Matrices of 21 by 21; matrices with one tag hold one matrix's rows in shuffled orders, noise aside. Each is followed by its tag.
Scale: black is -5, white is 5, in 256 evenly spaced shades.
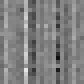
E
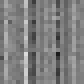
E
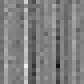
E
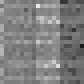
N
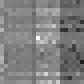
N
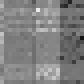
N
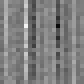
E
